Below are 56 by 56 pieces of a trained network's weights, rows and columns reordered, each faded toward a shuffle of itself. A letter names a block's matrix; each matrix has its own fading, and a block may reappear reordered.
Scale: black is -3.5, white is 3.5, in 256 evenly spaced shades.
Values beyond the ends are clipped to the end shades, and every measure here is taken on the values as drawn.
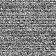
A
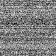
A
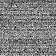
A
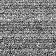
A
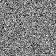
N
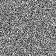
N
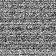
A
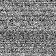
A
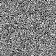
N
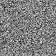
N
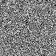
N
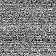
A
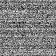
A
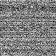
A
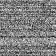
A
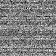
A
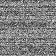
A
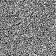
N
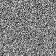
N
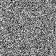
N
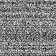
A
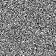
N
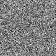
N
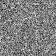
N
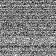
A
